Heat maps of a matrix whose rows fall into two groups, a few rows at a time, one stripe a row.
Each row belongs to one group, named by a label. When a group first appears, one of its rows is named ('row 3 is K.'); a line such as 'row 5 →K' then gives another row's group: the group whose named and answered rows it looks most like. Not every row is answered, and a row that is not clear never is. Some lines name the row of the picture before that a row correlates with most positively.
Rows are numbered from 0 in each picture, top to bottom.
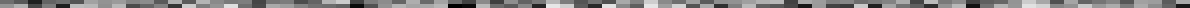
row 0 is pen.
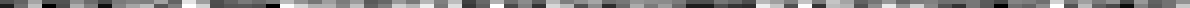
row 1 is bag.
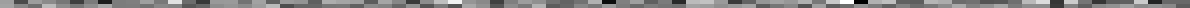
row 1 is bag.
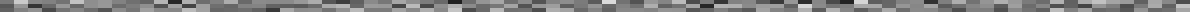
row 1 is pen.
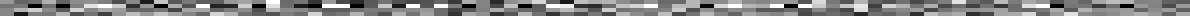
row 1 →pen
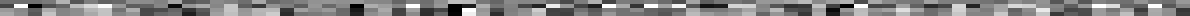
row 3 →bag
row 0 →pen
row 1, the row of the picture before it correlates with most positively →2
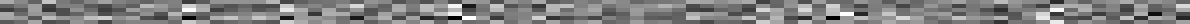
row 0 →bag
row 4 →bag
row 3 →pen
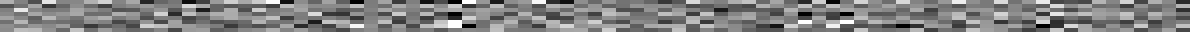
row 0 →bag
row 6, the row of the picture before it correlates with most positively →1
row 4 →bag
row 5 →pen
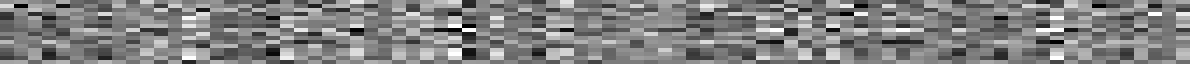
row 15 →bag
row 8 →pen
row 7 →bag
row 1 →pen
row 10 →bag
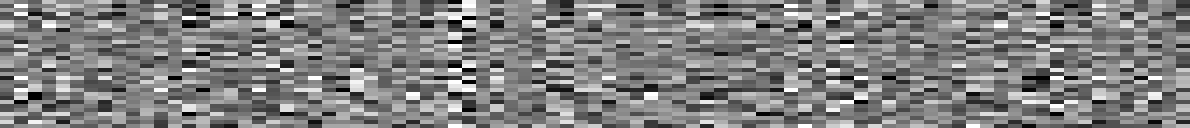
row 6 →bag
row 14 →pen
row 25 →pen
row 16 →bag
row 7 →pen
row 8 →pen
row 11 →pen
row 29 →pen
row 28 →bag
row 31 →pen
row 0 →bag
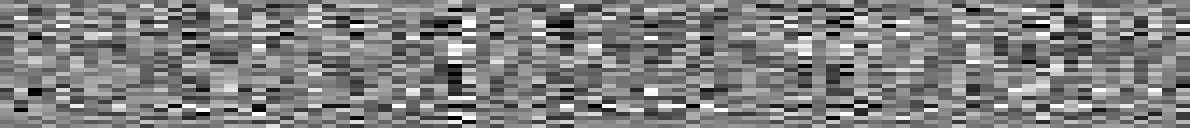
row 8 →bag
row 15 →pen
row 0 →pen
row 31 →bag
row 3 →pen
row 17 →bag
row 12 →pen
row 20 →bag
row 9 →pen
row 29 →bag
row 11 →pen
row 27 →pen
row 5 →bag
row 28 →pen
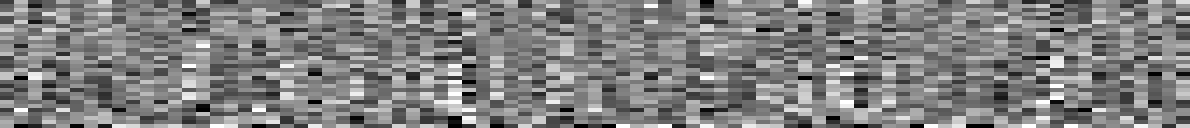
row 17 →pen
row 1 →pen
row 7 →bag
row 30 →bag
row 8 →bag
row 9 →pen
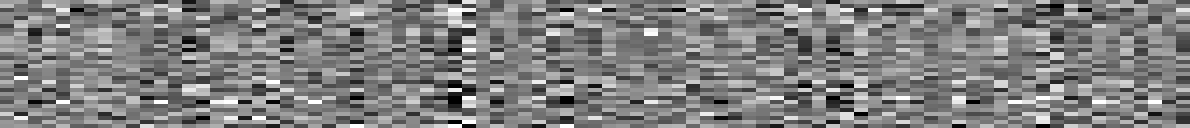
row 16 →pen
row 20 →bag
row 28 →pen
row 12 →bag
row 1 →bag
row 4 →pen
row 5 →pen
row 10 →bag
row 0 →bag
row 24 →bag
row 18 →pen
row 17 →bag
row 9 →bag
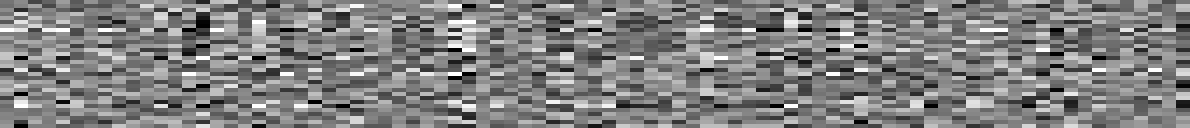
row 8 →pen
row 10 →pen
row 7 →bag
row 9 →bag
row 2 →pen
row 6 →pen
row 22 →bag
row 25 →pen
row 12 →bag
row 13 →bag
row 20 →pen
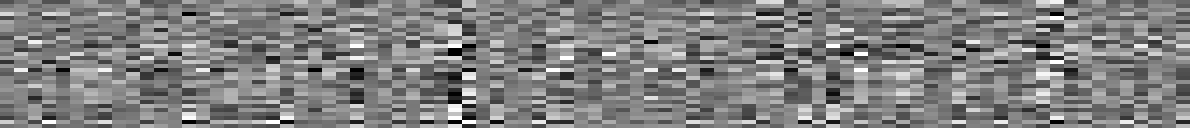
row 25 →bag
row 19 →bag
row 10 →pen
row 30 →bag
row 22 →bag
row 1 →bag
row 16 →bag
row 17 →pen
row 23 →bag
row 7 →pen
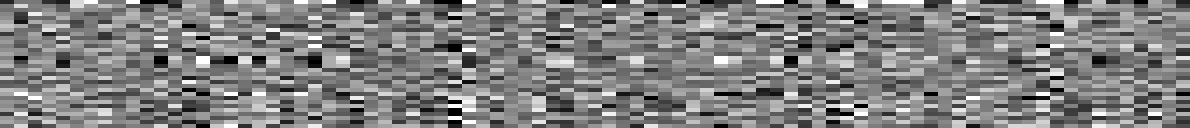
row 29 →pen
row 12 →bag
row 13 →pen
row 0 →bag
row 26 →pen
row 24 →pen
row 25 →bag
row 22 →bag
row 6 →bag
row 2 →bag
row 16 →pen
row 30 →bag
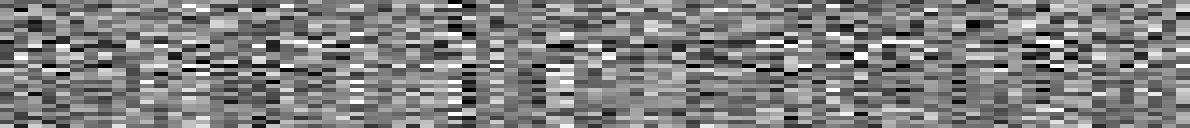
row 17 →bag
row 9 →pen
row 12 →pen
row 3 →pen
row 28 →pen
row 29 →pen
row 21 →pen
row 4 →bag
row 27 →bag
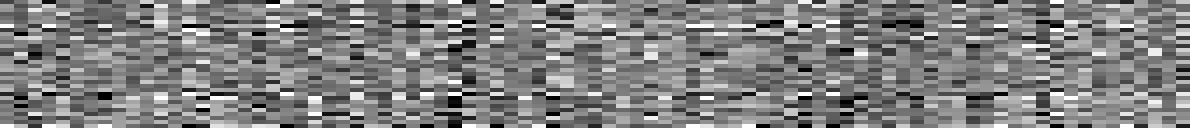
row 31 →bag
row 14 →pen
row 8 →pen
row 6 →bag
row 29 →pen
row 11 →pen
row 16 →bag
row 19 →pen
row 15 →pen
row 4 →bag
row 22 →bag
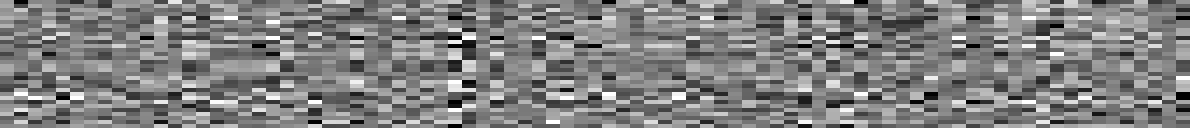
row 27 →pen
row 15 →bag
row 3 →bag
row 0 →pen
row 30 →pen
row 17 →bag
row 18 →pen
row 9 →bag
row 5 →bag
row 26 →bag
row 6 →bag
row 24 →pen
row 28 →pen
